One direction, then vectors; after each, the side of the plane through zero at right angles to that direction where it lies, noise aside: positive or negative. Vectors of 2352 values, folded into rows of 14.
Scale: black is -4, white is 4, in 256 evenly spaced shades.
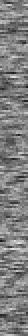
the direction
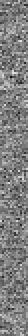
negative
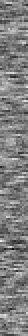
negative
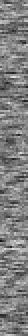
positive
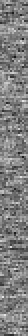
negative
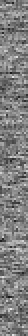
positive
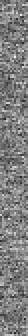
positive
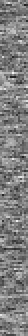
negative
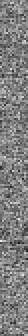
negative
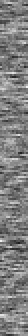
negative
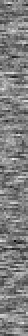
negative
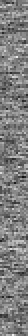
positive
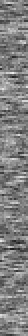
negative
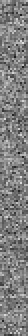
negative
